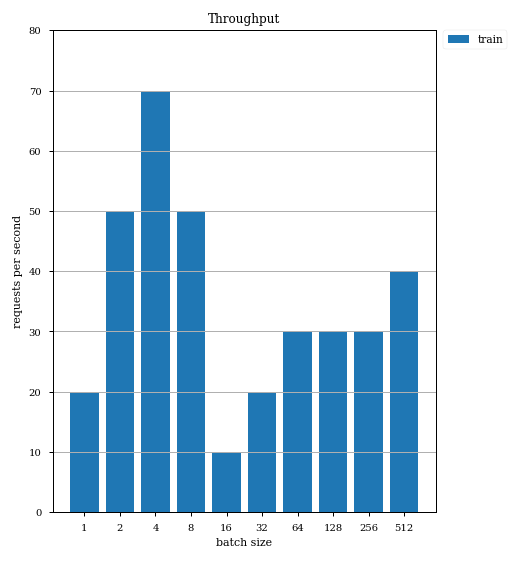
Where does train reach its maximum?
4
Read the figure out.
Title: Throughput
x-axis: batch size, ticks 1 2 4 8 16 32 64 128 256 512
y-axis: requests per second, ticks 0 10 20 30 40 50 60 70 80
Legend: train
Values:
train: 20 50 70 50 10 20 30 30 30 40
